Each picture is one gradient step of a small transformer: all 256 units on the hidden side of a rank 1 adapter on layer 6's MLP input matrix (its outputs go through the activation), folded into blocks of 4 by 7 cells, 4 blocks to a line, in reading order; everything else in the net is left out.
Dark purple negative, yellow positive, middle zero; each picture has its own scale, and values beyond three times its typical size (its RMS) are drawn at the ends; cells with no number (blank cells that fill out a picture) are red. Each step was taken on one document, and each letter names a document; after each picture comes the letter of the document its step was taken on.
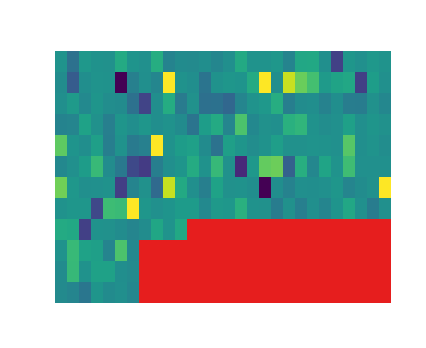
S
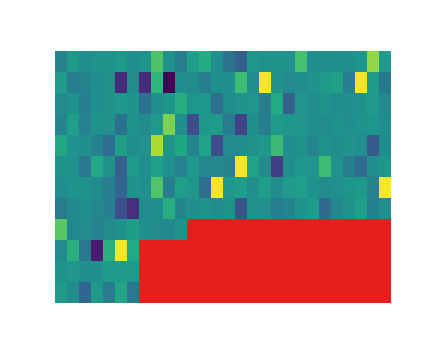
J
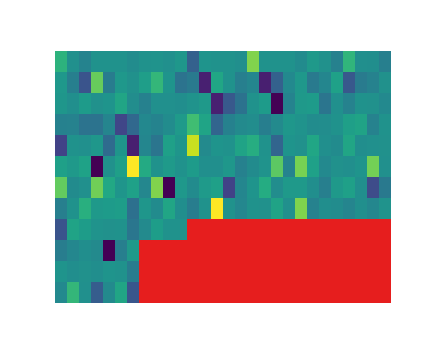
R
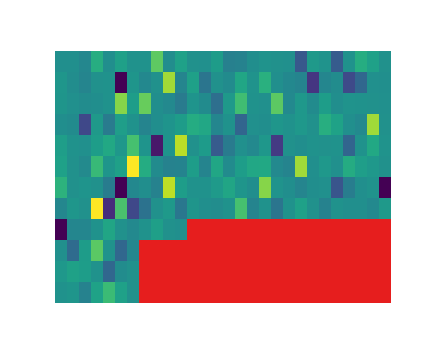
S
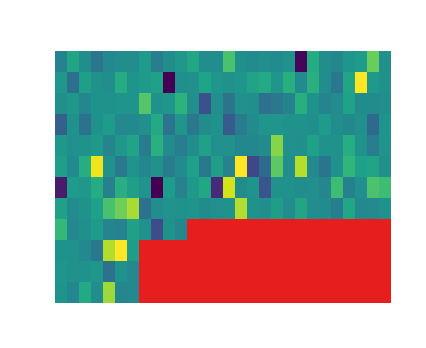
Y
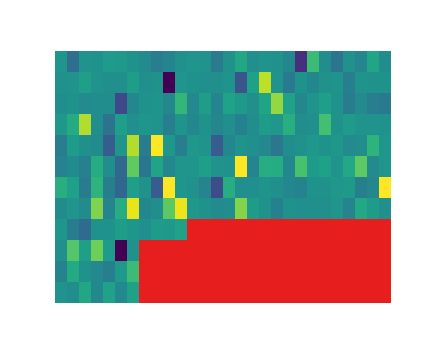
S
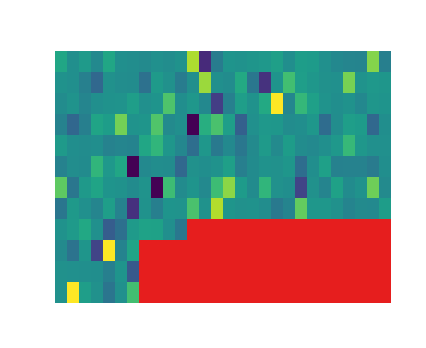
R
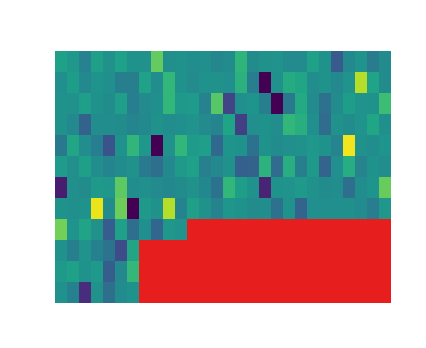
S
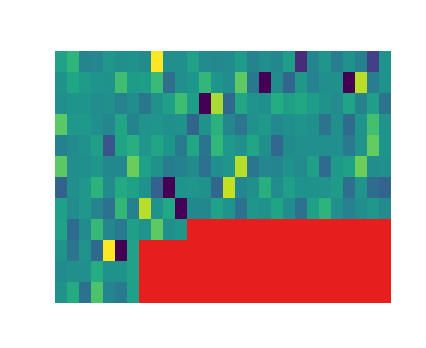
Y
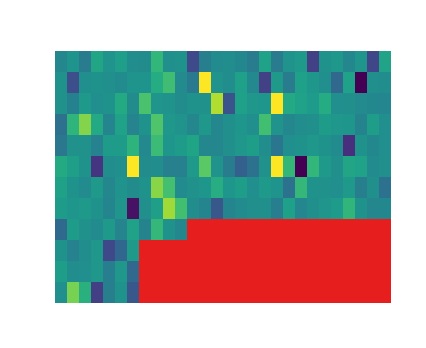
R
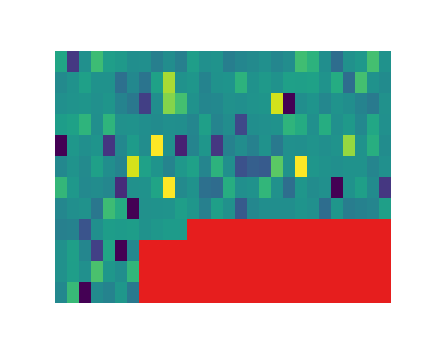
S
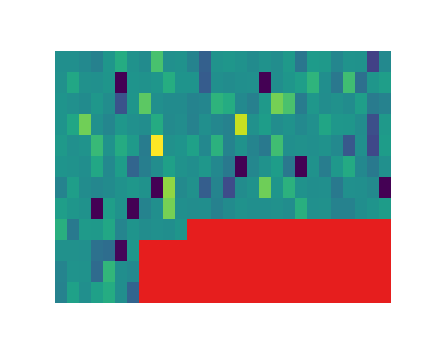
J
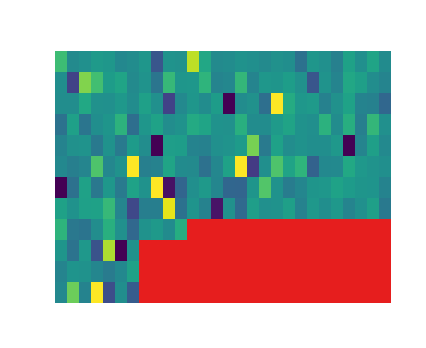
R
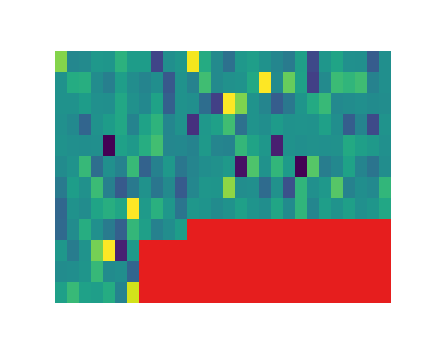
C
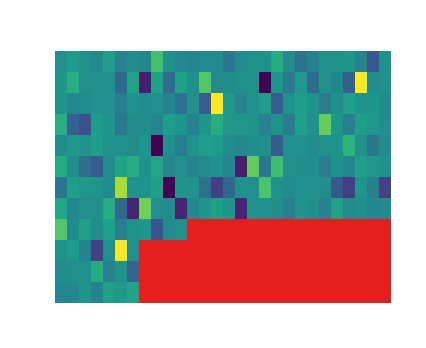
Y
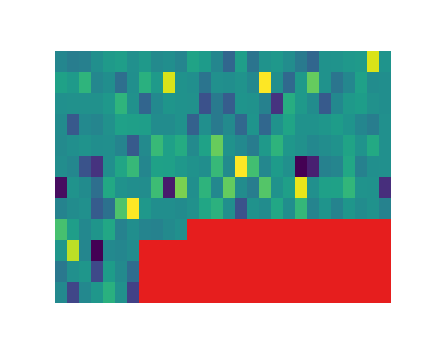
C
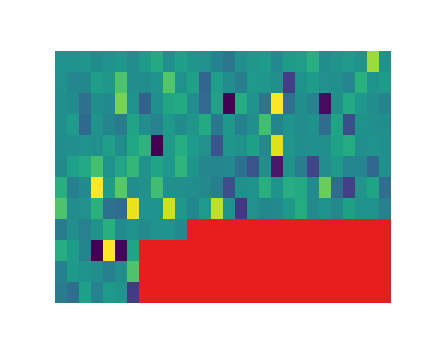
C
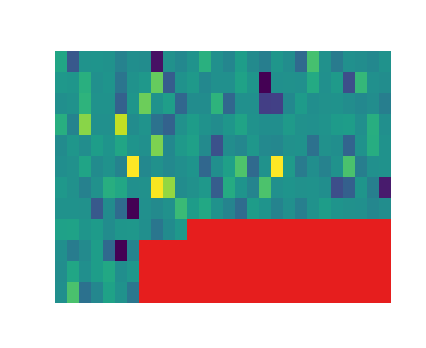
J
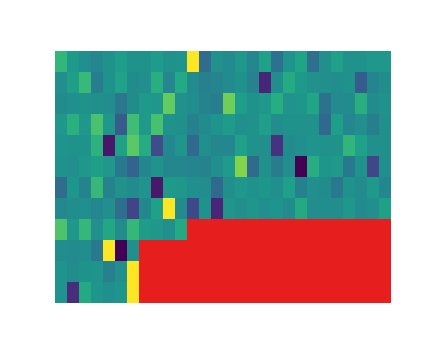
R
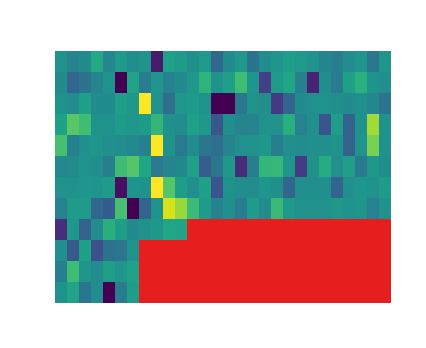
S
